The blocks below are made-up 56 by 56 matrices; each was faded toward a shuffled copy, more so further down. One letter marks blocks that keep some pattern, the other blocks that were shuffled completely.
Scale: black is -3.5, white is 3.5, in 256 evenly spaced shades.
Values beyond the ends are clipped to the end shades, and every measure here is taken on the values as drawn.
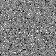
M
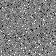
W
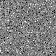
W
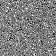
W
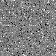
M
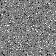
W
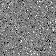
W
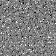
M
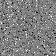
W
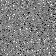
M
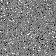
W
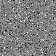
M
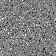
W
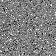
W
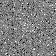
W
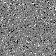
M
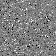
W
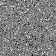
W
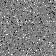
W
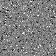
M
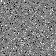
W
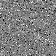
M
